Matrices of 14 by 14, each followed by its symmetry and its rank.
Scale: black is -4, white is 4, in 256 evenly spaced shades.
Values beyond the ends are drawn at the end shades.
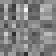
neither, rank two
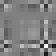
symmetric, rank two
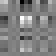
neither, rank one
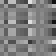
neither, rank one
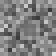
symmetric, full rank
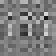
neither, rank two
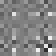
symmetric, rank two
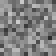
neither, full rank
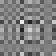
symmetric, rank one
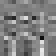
neither, rank two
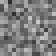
neither, full rank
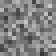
neither, full rank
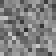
neither, full rank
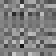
neither, rank two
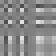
symmetric, rank one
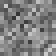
symmetric, full rank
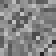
symmetric, full rank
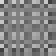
symmetric, rank one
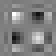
symmetric, rank one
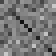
symmetric, full rank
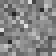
symmetric, full rank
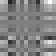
neither, rank one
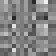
neither, rank two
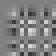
symmetric, rank one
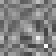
symmetric, rank two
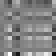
neither, rank one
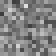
neither, full rank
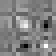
symmetric, rank two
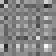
symmetric, rank two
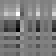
neither, rank one
